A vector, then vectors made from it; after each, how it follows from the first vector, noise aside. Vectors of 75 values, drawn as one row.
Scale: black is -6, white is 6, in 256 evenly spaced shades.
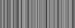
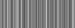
negated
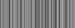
wrapped around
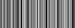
scaled up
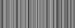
reversed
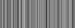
copied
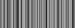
scaled up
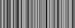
scaled up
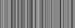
wrapped around
